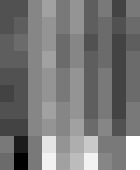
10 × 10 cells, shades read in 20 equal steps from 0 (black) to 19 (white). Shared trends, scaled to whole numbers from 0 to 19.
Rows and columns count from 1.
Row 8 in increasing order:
5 5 6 8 9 10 10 10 11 12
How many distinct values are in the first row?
7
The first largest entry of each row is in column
4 4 4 4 4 4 4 6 10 10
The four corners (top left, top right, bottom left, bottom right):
6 9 8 19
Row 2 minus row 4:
-1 0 0 -1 1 1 0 0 1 0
